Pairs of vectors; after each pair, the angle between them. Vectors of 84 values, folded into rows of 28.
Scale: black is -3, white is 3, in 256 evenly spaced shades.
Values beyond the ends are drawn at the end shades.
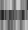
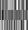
partly aligned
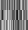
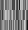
partly aligned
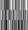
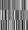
partly aligned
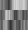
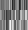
partly opposed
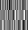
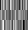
partly aligned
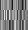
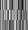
nearly parallel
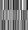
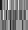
orthogonal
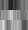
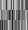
partly opposed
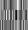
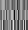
partly opposed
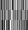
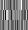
orthogonal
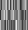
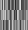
orthogonal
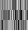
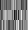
partly opposed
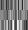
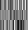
partly opposed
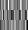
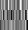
nearly parallel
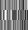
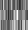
orthogonal
